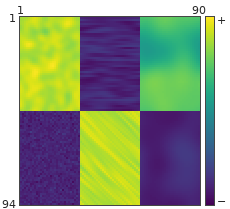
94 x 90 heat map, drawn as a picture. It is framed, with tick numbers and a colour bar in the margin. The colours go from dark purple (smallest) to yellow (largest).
It is made of 2 by 3 panels. Panel 1,1: very high, blotchy, faint in contrast. Panel 1,2: very low, streaked across, faint in contrast. Panel 1,3: high, smooth. Panel 2,1: very low, fine-grained, faint in contrast. Panel 2,2: very high, slanting down to the right, faint in contrast. Panel 2,3: very low, smooth, faint in contrast.
